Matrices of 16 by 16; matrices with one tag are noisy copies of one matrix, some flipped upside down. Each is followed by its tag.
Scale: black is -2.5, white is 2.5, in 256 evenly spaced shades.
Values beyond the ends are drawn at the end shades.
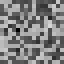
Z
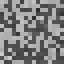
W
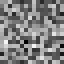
Z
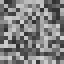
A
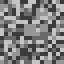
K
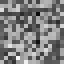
A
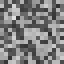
K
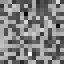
Z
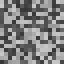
K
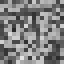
A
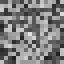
A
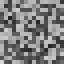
W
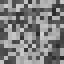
A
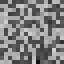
Z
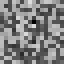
W
